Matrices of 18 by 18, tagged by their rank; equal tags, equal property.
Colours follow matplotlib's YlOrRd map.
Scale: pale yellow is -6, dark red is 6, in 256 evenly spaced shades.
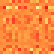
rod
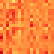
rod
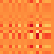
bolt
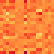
rod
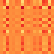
bolt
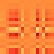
bolt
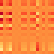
bolt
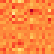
rod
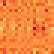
rod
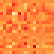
rod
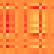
bolt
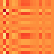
bolt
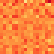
rod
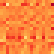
rod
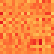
rod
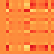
bolt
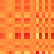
bolt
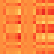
bolt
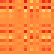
bolt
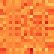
rod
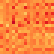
rod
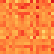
rod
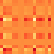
bolt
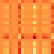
bolt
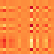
bolt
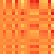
bolt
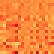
rod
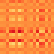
bolt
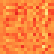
rod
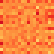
rod
